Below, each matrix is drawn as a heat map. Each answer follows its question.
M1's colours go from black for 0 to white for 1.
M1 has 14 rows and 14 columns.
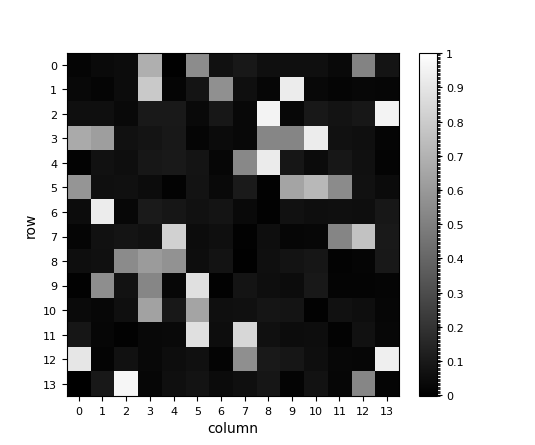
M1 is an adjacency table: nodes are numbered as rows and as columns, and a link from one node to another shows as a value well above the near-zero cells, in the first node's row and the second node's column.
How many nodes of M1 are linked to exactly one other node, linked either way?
1
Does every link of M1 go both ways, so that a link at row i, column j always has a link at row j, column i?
yes
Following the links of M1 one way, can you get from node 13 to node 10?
yes
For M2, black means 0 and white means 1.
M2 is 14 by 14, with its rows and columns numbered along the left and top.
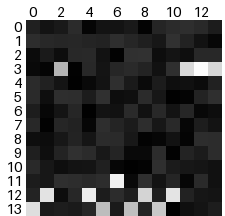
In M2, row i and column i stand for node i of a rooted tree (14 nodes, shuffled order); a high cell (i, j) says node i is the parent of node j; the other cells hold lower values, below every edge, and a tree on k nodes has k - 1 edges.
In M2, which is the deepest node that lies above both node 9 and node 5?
13
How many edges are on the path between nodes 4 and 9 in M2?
4
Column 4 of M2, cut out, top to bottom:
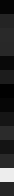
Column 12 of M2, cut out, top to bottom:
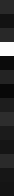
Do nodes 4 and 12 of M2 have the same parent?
no
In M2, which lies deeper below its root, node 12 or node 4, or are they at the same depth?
node 4
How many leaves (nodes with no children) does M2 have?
10
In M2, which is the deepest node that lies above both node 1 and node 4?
12
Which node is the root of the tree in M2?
3
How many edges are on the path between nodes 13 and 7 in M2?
1
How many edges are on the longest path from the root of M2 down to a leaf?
2
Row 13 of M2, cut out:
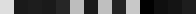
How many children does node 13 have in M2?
4
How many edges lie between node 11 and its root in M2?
1
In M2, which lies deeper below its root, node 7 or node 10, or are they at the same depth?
the same depth
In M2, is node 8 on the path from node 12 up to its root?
no
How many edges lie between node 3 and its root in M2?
0
